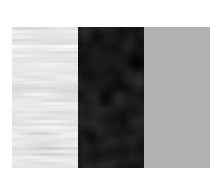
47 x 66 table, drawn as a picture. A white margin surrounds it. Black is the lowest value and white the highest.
It is made of 1 by 3 panels. Panel 1,1: very high, streaked across, faint in contrast. Panel 1,2: very low, blotchy, faint in contrast. Panel 1,3: high, flat.
